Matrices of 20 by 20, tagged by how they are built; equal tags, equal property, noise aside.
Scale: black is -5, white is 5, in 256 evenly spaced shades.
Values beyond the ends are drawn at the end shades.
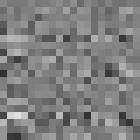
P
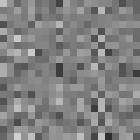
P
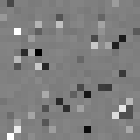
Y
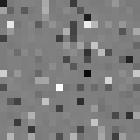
Y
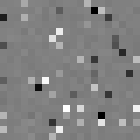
Y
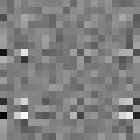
P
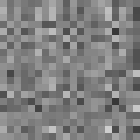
P
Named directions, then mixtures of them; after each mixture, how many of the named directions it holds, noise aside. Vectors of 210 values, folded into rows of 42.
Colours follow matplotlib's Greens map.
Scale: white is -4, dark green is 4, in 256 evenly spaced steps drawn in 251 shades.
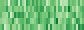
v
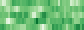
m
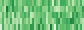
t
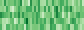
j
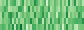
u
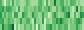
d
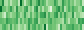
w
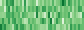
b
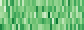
two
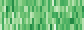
one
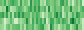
two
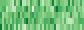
three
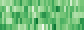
three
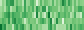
one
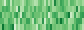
one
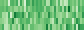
one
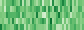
two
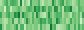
three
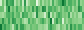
one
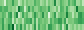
two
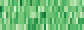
three
